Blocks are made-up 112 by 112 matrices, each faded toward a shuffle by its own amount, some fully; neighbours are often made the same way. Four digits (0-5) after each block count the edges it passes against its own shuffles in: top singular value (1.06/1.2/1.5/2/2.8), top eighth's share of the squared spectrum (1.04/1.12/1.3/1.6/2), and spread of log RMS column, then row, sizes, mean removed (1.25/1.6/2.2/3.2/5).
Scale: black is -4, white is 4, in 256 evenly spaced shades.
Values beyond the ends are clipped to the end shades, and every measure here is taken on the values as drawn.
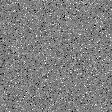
0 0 0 0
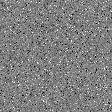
0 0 0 0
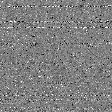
2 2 0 3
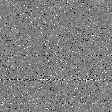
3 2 0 2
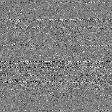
2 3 0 4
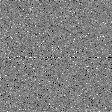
2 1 0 1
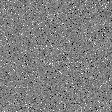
0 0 0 0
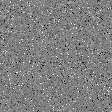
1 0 0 0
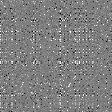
5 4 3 2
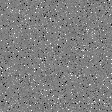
2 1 0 0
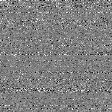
2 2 0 4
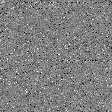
1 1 0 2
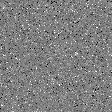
0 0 0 0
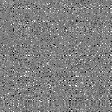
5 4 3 3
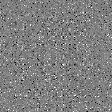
4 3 2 2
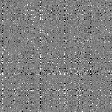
5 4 3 3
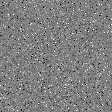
1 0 0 0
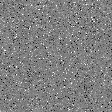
2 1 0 0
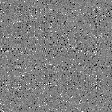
4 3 2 2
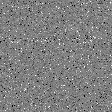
2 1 0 0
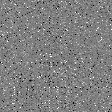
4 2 1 1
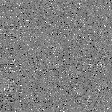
3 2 1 1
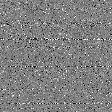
2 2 0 3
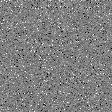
0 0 0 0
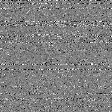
2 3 0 4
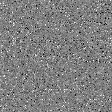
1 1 0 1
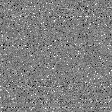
1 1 0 2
